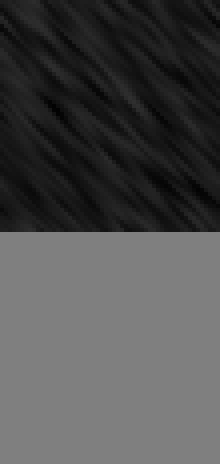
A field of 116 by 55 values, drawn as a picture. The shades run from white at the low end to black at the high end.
The table splits into 2 rows of 1 panel. Panel 1,1: very high, slanting down to the right, faint in contrast. Panel 2,1: middling, flat.
